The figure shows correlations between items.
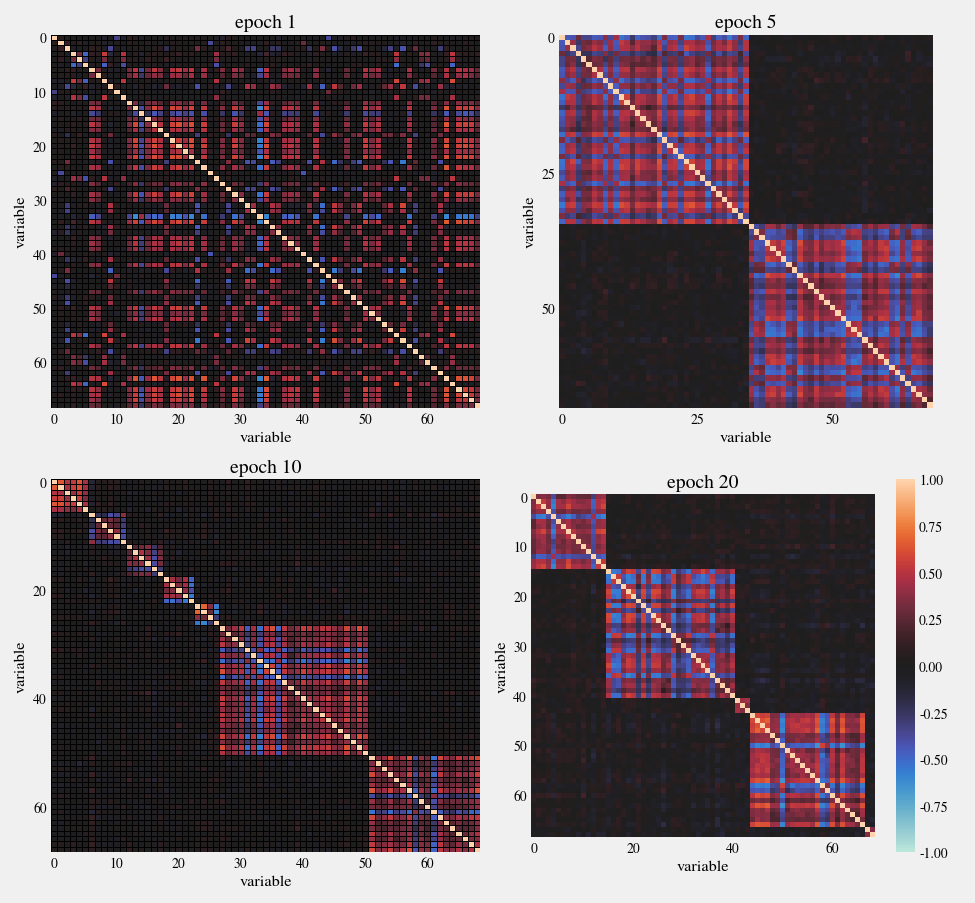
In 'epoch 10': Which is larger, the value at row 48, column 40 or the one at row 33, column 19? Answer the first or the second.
the first
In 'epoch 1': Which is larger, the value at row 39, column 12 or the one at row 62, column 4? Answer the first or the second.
the first
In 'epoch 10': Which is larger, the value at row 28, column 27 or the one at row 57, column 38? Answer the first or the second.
the first
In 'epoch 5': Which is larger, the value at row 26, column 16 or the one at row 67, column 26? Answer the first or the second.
the first
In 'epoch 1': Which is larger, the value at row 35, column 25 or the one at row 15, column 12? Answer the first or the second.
the second
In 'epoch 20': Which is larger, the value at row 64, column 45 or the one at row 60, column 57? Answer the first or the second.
the second
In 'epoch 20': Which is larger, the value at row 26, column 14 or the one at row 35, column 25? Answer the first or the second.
the second
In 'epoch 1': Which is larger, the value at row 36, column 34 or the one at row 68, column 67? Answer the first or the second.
the second
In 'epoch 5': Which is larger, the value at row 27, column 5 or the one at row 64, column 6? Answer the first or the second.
the second
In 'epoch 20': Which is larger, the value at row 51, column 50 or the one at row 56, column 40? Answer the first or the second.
the second
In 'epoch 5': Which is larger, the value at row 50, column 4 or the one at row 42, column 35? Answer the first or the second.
the first
